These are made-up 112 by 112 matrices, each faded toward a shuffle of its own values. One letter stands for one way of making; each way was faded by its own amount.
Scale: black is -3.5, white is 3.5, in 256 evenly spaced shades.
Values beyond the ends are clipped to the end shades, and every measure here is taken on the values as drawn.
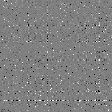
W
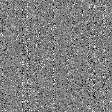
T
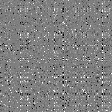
W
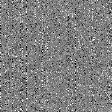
T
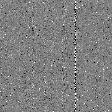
T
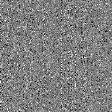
T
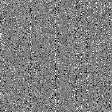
T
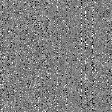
T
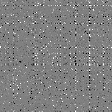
W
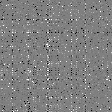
W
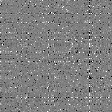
W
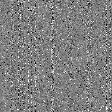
T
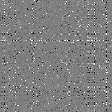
W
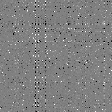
W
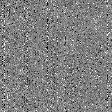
T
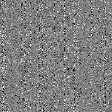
T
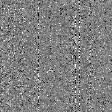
T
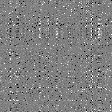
W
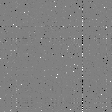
W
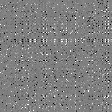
W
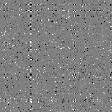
W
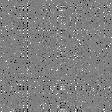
W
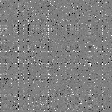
W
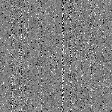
T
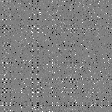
W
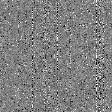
T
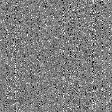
T
